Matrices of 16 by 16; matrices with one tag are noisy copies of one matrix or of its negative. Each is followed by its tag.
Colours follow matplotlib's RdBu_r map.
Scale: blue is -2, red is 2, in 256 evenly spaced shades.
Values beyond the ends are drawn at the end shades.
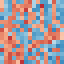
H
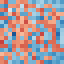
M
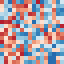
H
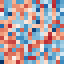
H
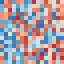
H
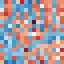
H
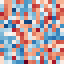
H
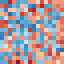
M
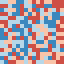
M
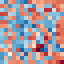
M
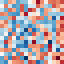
M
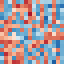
H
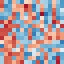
H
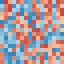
H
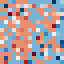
M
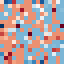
H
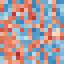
H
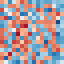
M
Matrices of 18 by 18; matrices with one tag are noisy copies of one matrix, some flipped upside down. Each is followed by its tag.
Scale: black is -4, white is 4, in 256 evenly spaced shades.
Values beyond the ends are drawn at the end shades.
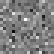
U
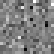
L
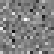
U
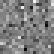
L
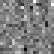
L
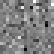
L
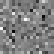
U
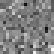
L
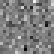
L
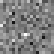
U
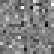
L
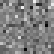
L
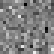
L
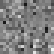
L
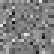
U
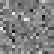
U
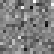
L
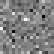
U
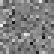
U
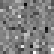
L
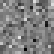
L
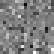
L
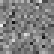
U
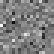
U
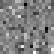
L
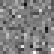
L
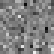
L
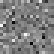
U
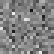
U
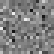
U
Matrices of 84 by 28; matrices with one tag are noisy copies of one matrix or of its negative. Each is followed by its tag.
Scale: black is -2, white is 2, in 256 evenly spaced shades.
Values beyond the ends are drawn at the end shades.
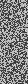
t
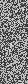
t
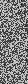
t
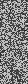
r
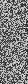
t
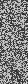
r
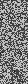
r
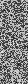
r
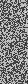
t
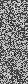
r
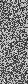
t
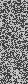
r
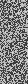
t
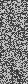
r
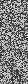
r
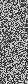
t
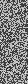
t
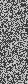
t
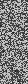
r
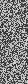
t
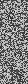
r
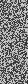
t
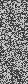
r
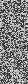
r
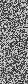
t
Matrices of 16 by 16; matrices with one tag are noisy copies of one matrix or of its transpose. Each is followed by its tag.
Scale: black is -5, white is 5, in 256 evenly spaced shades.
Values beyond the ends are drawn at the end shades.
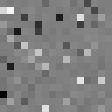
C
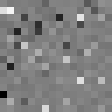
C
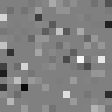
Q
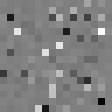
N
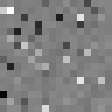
C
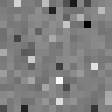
Q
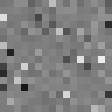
Q
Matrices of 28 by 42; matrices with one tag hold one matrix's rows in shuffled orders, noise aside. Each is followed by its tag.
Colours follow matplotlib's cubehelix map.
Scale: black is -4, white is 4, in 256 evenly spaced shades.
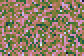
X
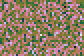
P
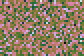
P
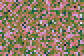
P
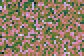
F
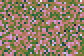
P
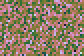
P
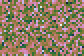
X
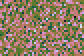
P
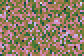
P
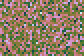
P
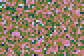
F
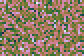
F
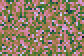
X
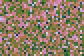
P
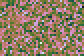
X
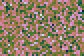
X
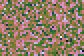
X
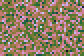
X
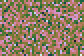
P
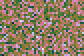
F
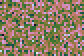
F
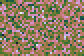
F
